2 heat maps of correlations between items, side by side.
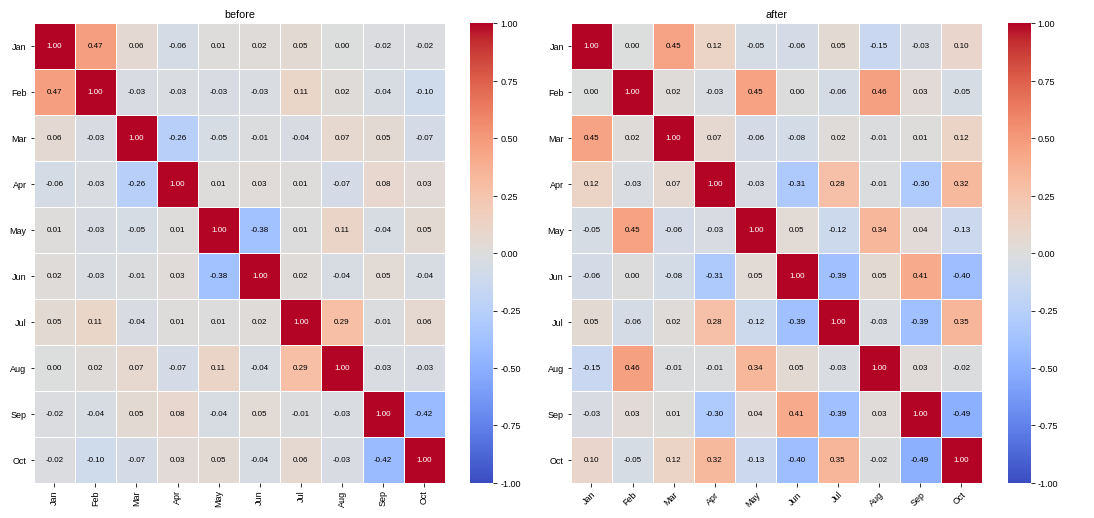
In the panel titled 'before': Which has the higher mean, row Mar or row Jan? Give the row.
Jan
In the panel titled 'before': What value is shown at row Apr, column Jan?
-0.06
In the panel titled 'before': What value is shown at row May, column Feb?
-0.03
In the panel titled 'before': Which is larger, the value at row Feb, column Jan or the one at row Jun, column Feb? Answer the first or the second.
the first
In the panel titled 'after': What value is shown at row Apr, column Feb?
-0.03
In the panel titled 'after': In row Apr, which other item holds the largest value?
Oct
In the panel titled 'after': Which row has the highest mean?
Feb
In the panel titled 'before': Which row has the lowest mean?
Oct
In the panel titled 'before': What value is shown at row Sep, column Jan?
-0.02
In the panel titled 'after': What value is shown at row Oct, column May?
-0.13
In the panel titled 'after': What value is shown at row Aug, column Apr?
-0.01
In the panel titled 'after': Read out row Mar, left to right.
0.45 0.02 1.00 0.07 -0.06 -0.08 0.02 -0.01 0.01 0.12
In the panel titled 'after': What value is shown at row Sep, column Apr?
-0.30
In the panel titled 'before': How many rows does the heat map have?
10
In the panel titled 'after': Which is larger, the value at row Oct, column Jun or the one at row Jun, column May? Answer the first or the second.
the second
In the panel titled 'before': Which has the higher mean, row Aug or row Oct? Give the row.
Aug
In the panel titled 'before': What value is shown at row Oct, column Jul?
0.06
